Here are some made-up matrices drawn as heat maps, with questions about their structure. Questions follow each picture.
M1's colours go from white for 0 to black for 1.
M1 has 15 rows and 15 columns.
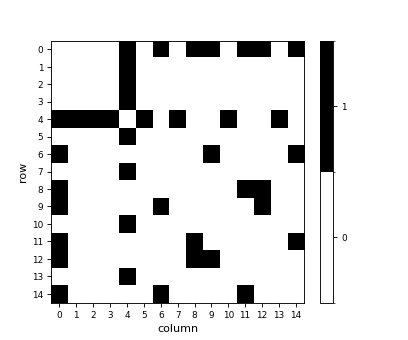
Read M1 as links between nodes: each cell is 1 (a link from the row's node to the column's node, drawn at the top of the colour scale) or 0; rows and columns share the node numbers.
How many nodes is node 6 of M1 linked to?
3
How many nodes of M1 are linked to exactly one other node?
7
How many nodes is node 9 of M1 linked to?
3
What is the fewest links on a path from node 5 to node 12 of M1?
3
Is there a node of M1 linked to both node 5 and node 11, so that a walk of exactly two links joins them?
no
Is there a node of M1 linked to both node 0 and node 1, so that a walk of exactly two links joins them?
yes
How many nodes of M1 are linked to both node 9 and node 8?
2
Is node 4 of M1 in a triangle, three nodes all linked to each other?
no
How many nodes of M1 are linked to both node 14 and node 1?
0
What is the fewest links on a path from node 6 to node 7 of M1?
3
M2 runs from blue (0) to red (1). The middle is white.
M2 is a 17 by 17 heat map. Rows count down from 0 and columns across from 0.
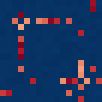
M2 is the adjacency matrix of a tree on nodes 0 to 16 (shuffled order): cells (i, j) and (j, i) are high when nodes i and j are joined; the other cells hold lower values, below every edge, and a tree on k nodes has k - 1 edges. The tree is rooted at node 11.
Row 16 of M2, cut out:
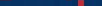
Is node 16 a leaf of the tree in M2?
yes
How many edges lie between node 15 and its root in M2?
1
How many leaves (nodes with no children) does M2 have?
13
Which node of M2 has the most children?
3
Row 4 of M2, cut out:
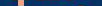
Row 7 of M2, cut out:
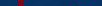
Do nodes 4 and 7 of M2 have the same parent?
yes
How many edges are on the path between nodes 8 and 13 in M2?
3
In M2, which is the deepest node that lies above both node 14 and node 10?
13
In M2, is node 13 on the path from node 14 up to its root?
yes
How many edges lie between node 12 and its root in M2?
2
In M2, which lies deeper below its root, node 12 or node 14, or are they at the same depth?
the same depth
